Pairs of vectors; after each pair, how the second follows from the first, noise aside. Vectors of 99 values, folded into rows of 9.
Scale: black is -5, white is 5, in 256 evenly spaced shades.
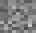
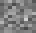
wrapped around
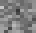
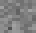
shrunk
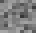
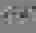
partly zeroed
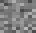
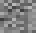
wrapped around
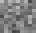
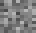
wrapped around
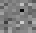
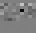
partly zeroed
